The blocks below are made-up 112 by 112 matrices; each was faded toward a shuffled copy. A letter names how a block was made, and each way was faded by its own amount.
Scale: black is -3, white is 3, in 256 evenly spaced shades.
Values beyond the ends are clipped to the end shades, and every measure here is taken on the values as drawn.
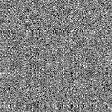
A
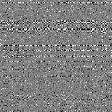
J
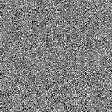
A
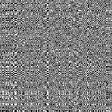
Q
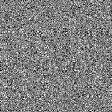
A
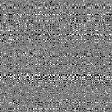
J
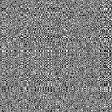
Q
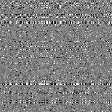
J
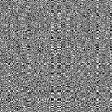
Q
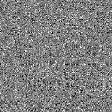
A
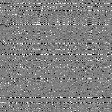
J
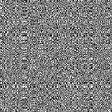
Q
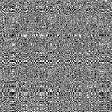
Q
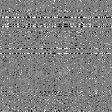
J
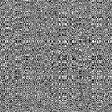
Q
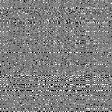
J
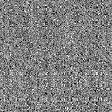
A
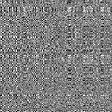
Q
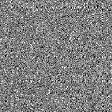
A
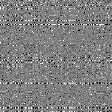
J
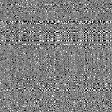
J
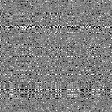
J
